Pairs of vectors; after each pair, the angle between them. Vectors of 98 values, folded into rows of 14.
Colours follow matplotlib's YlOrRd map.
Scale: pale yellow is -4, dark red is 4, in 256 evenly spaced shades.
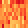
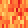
partly aligned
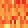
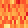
nearly parallel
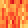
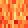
orthogonal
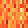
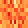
partly opposed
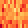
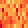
partly aligned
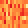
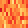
partly opposed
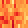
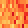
partly opposed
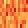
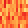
nearly opposite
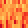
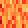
partly aligned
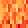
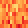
nearly parallel
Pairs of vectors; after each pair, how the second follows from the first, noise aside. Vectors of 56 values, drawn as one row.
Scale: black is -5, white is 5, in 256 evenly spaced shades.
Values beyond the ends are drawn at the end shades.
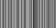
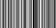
scaled up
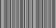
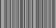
copied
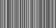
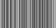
shuffled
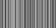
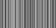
copied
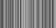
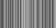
copied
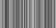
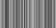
copied
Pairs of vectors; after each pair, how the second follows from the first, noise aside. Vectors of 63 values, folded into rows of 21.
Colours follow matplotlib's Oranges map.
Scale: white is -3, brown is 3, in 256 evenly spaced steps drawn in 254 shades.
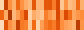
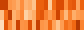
sign-scrambled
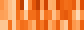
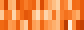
wrapped around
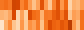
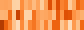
sign-scrambled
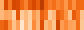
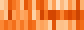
wrapped around
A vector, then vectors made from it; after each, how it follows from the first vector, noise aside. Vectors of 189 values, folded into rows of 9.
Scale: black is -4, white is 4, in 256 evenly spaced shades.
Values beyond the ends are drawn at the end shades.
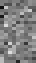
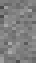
shrunk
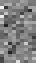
negated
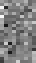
negated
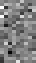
negated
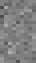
shrunk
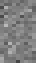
shrunk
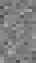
shrunk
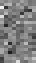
negated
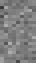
shrunk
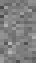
shrunk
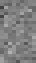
shrunk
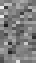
negated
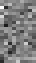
negated
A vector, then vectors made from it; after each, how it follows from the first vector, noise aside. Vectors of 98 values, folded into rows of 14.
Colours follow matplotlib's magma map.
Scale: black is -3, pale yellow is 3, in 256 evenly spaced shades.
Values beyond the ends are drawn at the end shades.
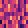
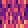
sign-scrambled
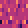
partly zeroed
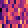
wrapped around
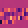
partly zeroed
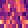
sign-scrambled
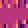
partly zeroed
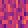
shrunk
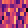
wrapped around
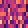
sign-scrambled
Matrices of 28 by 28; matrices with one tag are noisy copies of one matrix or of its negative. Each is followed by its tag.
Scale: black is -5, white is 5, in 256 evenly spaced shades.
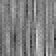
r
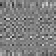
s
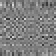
s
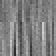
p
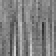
p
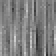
r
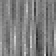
r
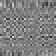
s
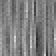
r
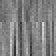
p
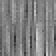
r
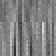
p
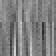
p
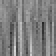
p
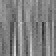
p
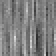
r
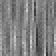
r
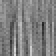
p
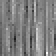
r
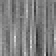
r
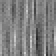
r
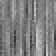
r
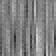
r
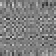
s
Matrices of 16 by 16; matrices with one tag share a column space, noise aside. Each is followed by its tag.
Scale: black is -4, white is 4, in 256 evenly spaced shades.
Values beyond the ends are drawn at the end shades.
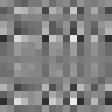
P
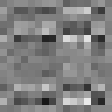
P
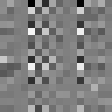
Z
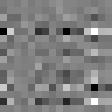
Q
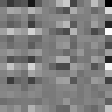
Z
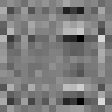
P
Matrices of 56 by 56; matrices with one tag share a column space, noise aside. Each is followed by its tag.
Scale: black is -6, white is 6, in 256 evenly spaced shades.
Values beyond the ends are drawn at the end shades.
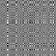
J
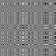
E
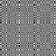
J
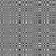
J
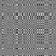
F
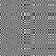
F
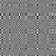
F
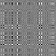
E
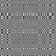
F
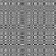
E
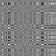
E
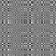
J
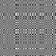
F
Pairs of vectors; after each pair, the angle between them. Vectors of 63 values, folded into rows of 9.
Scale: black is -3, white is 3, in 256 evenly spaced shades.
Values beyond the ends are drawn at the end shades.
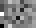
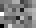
nearly parallel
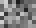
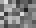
nearly parallel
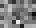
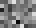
nearly opposite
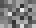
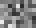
orthogonal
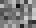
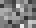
nearly opposite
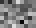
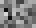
partly opposed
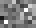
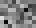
nearly opposite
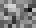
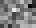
partly aligned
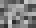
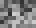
orthogonal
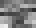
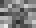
nearly parallel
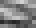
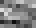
nearly parallel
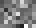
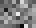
nearly parallel
